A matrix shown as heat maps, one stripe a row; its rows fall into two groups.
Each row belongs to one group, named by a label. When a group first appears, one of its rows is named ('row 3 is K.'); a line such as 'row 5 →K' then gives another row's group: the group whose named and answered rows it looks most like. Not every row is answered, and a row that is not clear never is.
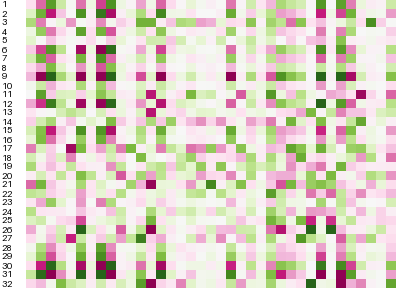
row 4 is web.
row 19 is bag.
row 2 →web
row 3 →bag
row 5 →bag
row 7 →web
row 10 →web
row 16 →web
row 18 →bag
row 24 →bag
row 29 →web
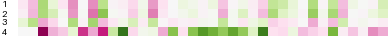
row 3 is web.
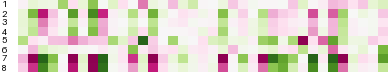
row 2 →web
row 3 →web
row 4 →web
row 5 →bag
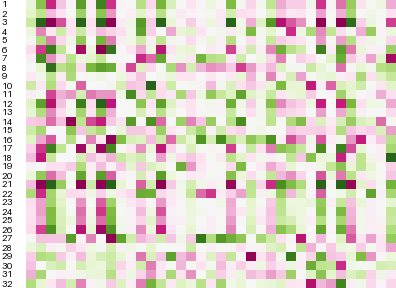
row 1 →web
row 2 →web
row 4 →bag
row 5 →web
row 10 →bag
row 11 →bag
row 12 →web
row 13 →web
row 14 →bag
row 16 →bag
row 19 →bag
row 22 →bag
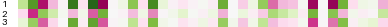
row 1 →web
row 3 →web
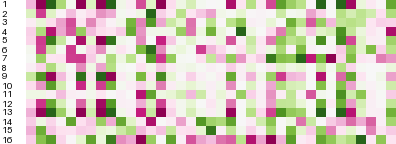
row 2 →bag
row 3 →bag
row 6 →bag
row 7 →bag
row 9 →web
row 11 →bag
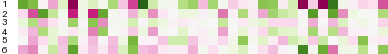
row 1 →bag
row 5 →bag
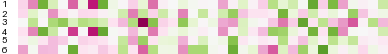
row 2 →bag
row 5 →bag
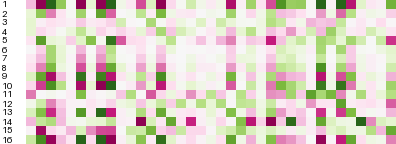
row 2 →web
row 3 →bag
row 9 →web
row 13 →web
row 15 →bag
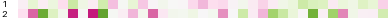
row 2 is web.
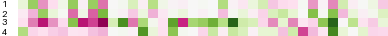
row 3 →bag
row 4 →bag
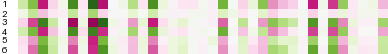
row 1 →web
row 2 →web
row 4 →web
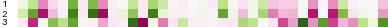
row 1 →web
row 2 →web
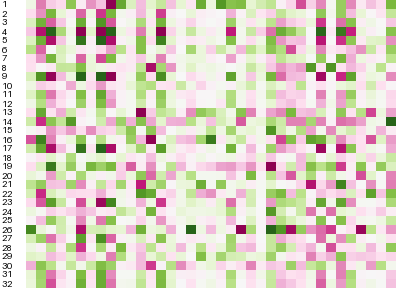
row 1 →bag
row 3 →web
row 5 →web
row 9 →web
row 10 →bag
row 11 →web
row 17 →web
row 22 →bag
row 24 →bag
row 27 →web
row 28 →bag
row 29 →bag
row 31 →web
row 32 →web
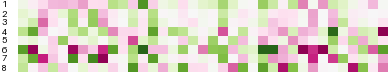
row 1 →bag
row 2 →web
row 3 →web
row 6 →bag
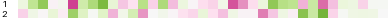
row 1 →bag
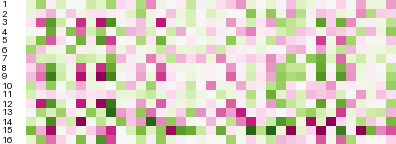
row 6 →bag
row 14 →bag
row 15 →bag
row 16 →web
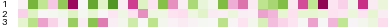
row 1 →bag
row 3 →web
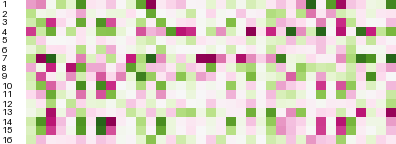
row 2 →bag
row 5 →bag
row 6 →web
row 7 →bag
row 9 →bag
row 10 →web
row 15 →web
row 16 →bag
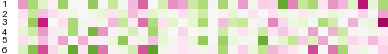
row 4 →web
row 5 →bag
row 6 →web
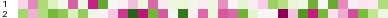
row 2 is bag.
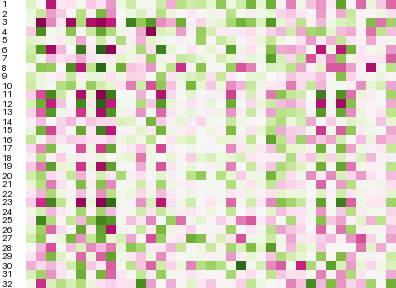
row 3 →bag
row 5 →bag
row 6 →web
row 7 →bag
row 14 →bag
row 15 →web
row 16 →bag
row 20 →bag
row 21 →web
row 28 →bag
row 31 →web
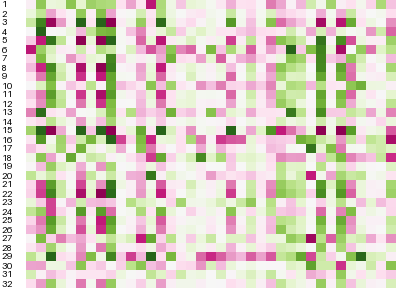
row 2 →web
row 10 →bag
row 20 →bag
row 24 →web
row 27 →bag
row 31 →bag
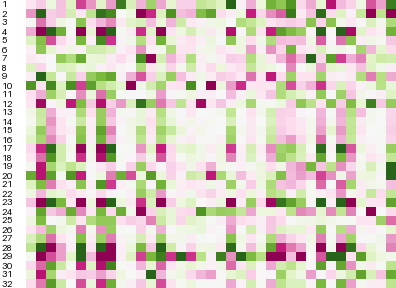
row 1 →bag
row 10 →bag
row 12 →bag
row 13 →web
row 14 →web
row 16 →web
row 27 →web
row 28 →web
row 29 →bag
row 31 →bag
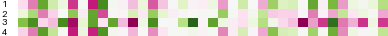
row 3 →bag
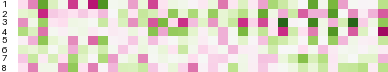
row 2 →bag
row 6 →bag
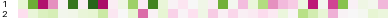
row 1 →web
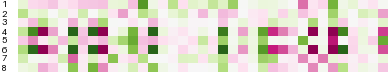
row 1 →bag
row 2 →bag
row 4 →web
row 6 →web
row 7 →bag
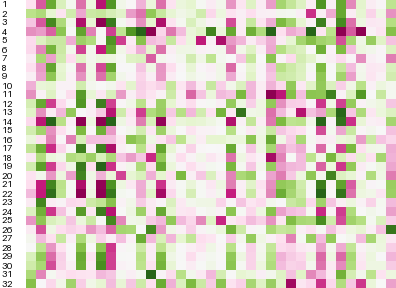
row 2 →bag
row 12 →web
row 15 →web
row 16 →bag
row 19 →web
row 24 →web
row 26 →bag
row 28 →web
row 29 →web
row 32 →bag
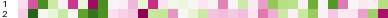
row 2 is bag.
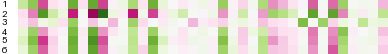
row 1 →web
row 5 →web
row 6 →web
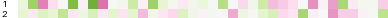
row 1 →web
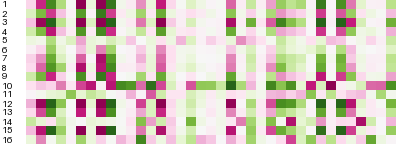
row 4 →web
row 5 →bag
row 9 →web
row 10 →bag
